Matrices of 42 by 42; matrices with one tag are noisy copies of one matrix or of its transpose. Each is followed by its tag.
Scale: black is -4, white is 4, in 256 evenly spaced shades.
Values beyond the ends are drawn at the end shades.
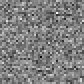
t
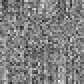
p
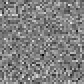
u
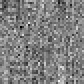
p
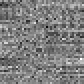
p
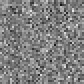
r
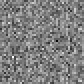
t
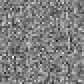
t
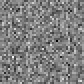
t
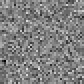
r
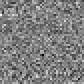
u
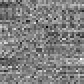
p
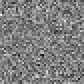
u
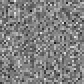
u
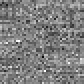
p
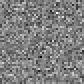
t
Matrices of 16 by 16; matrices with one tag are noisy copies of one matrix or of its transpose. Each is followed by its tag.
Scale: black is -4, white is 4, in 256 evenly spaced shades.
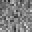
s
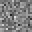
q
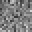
s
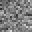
s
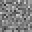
q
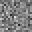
q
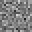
q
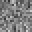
s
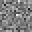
q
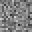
q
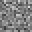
q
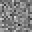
q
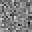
q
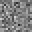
q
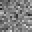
s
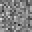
q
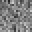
s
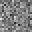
q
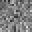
s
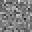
q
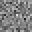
q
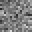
s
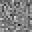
q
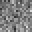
s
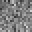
s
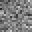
s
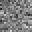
s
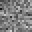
s
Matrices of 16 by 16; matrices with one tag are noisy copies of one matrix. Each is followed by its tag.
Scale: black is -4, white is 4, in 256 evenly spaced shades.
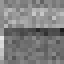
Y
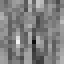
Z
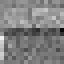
Y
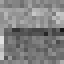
Y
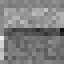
Y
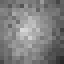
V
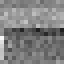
Y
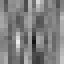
Z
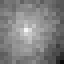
V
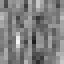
Z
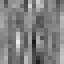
Z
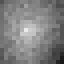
V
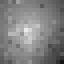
V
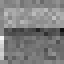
Y
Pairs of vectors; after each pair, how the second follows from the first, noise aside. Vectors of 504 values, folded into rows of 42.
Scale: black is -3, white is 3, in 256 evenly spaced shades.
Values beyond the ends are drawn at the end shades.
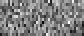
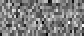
sign-scrambled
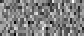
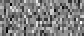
shuffled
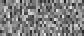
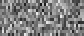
shuffled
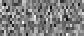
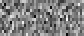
sign-scrambled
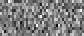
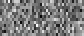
sign-scrambled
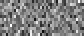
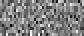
sign-scrambled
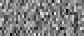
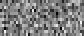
shuffled
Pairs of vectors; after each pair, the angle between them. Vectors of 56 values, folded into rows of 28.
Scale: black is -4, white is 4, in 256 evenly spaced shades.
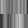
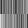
partly opposed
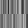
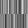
nearly opposite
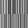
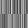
partly aligned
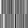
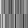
nearly parallel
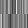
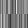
nearly parallel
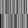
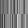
partly aligned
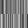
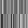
partly opposed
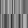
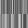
nearly opposite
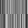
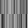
partly aligned
